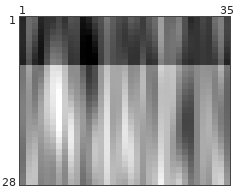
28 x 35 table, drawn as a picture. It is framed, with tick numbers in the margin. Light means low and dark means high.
The grain runs up and down. The ninth with the highest average is the top left. The top part is higher, up to a seam about 30% of the way down.
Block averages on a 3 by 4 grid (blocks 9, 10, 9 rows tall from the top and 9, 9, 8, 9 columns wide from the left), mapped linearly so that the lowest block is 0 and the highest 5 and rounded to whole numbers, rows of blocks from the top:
4 5 4 4 | 0 1 1 2 | 1 0 0 2
